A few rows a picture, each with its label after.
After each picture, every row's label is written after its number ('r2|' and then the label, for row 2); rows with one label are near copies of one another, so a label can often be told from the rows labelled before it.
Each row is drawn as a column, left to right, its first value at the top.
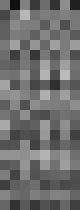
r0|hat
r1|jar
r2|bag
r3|jar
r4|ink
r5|jar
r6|ink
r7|jar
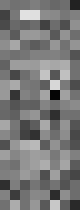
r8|hat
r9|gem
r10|bag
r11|bag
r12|ink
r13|gem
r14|ink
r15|jar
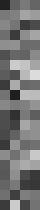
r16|jar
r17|gem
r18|ink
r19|ink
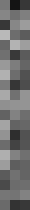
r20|ink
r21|jar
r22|jar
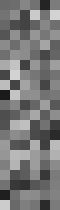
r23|gem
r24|ink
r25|hat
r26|bag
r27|jar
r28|bag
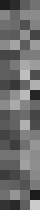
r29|jar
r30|jar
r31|ink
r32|gem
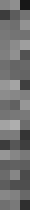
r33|hat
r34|hat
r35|jar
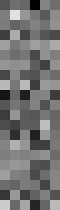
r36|gem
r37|bag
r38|gem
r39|jar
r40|hat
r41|gem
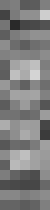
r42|hat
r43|ink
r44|ink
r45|ink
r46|bag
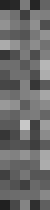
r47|jar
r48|jar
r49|hat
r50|jar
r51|ink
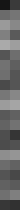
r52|jar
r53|jar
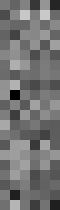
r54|hat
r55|gem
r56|bag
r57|jar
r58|bag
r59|jar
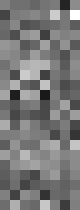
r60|hat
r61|gem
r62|ink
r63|ink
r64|gem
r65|bag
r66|jar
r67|bag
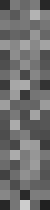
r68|jar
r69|hat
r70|gem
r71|bag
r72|jar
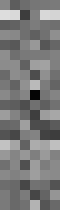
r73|bag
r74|bag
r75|hat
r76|gem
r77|bag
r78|bag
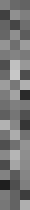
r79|hat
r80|ink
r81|gem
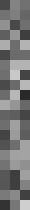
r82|jar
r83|ink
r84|gem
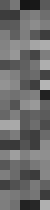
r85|hat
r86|hat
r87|jar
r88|jar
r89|gem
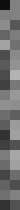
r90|jar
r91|ink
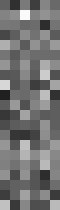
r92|gem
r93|jar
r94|bag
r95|jar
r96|ink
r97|gem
